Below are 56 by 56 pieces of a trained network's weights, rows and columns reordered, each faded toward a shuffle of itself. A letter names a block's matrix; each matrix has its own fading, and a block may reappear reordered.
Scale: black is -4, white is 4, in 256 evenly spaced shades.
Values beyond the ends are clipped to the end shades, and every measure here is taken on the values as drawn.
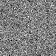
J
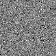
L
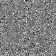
L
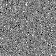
L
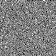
L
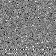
L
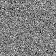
J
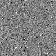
L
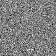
J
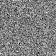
J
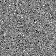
L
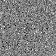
L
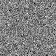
J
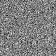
J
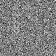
J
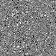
L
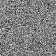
J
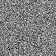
J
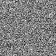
J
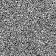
J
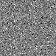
L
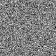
J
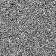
J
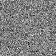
J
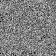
J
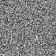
J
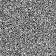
J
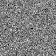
J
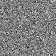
J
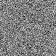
J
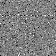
L
